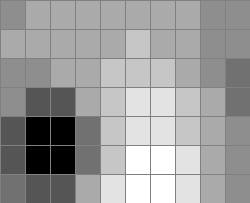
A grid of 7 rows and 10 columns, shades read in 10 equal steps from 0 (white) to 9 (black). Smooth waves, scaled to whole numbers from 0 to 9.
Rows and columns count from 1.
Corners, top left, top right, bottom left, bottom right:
4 4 5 4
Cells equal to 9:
4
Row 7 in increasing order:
0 0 1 1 3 3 4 5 6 6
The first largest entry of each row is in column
1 9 10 2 2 2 2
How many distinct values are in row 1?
2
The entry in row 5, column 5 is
2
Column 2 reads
3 3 4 6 9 9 6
